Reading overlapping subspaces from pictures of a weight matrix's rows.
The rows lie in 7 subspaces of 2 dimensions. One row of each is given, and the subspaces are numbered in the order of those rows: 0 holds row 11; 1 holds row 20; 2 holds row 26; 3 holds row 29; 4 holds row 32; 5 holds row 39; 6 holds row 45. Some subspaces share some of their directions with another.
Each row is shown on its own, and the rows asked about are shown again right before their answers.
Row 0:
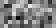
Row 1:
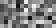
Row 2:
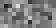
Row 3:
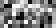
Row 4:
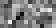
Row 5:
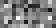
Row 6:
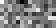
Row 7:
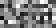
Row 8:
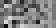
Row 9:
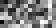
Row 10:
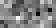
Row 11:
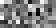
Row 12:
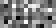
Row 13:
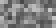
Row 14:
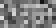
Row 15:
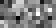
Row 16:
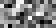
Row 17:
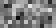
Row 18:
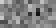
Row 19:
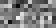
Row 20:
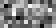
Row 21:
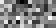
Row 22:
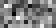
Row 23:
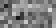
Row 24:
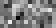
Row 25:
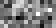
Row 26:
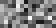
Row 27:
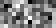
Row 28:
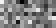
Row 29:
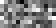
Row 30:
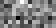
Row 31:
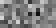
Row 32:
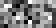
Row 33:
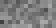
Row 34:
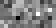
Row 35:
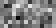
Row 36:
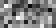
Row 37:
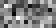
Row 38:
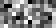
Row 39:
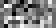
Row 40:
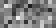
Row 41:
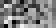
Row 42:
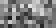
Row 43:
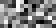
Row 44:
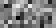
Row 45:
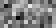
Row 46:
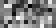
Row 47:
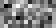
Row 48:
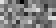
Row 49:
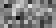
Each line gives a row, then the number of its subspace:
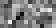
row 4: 5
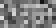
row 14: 1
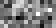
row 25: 0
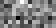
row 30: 3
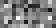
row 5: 2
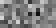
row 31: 0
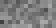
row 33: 6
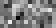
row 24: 5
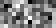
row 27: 4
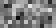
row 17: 5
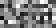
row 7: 1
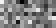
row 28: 3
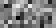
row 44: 1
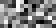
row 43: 2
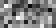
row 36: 6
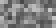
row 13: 3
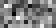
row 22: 1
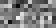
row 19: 1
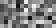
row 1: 2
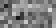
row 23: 6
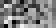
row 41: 5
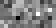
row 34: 0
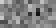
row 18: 0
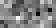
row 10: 0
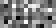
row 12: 2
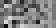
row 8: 5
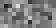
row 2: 4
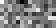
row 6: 3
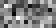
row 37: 1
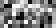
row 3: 6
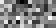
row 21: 3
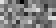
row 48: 3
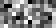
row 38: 4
